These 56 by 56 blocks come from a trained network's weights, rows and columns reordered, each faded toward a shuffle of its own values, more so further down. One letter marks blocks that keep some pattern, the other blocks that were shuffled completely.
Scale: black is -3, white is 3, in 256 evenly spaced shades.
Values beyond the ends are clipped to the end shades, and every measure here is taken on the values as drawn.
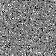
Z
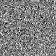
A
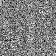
A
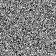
Z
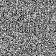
A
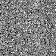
A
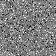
Z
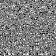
A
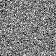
Z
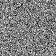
Z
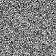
A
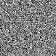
Z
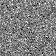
Z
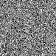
Z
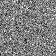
Z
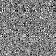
A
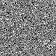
Z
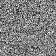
A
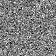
Z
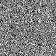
A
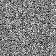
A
